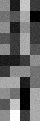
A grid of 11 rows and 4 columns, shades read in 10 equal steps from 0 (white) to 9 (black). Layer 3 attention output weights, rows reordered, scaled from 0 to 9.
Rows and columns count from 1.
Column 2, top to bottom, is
8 6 8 7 7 8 4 3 5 2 0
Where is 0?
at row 11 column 2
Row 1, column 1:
4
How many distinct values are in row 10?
4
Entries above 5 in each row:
2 2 2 3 2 3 1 1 1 2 1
